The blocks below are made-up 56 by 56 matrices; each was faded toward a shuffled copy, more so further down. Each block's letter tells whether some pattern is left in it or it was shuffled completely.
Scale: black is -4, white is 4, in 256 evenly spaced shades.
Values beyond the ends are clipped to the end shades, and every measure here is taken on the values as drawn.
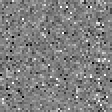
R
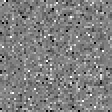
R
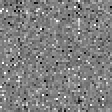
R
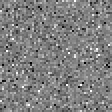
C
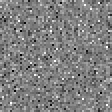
C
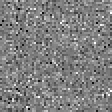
R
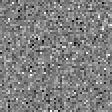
C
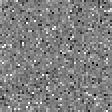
R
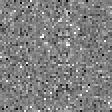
R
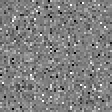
R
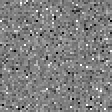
C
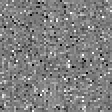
R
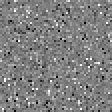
C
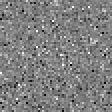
C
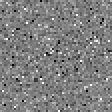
C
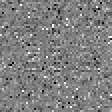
R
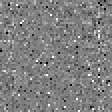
R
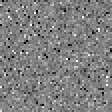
C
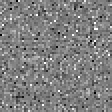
R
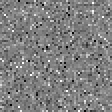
C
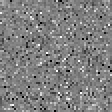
R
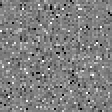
R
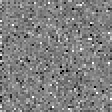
R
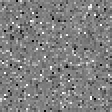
R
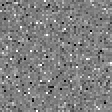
C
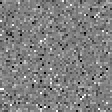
C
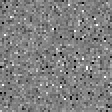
C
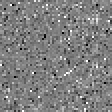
R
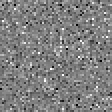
C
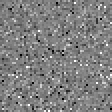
C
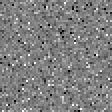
C
